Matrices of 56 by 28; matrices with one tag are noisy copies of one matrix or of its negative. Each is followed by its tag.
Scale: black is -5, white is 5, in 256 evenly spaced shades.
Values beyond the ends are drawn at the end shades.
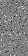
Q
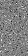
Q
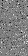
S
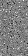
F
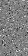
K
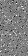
Q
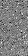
S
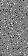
F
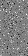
F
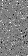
S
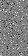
F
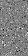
K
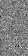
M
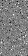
S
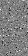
K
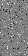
F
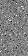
Q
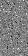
F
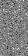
F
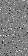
K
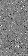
M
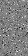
K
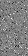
M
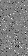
M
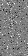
F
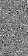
K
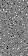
F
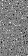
S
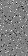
Q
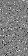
K
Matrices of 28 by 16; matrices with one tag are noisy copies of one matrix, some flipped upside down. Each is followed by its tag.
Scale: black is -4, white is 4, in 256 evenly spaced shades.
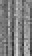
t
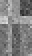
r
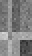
r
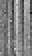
t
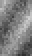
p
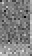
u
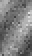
p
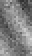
p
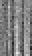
t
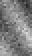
p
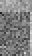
u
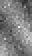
p
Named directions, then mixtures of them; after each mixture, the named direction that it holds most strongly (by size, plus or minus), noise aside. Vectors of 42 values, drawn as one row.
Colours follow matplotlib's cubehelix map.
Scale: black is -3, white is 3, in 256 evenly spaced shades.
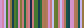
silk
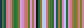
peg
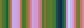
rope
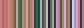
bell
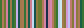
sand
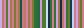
bell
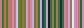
bell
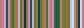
silk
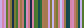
silk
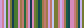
silk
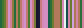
peg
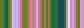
rope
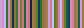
silk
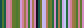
peg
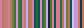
bell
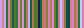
silk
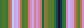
rope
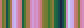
rope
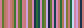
bell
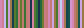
silk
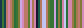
peg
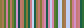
sand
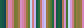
peg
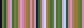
peg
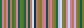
sand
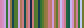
silk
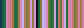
peg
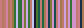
bell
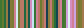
sand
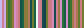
peg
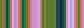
rope
